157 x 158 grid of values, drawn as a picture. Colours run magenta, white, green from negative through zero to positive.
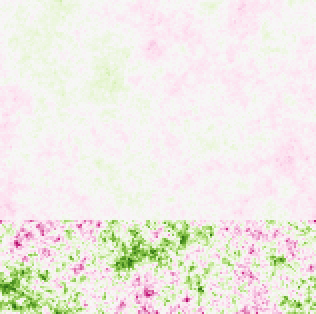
Odd rows or columns: none. Seam: horizontal, 70% of the way down, the top part calmer. Grain: blotchy. Stripes: none.
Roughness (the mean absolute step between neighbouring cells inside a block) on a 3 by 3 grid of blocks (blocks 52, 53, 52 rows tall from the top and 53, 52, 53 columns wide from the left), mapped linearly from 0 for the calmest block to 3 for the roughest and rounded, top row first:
000 / 000 / 333
